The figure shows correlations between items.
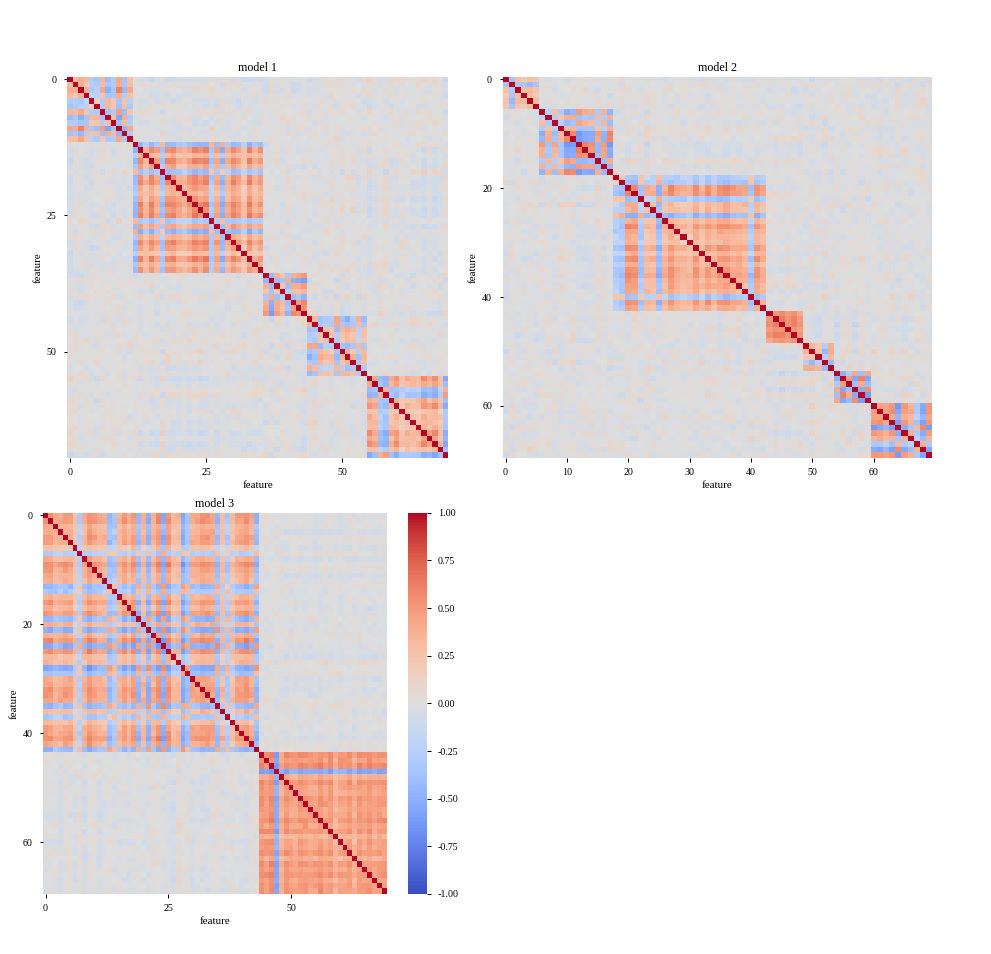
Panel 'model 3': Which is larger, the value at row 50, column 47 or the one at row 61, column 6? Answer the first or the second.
the second
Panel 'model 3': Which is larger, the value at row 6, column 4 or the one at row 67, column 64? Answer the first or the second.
the second
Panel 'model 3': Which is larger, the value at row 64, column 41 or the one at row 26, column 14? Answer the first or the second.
the first
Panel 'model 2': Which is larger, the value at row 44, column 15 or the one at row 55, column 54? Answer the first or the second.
the first
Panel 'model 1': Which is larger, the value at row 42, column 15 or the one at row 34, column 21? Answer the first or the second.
the second
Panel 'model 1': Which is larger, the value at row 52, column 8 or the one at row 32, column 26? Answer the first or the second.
the first
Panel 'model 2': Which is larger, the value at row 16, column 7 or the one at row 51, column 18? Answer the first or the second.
the second
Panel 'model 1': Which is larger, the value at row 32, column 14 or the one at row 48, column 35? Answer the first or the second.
the first
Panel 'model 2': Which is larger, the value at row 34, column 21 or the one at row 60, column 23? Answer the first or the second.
the first
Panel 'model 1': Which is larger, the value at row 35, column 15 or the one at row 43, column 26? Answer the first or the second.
the first
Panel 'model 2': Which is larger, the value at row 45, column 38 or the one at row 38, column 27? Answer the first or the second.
the second
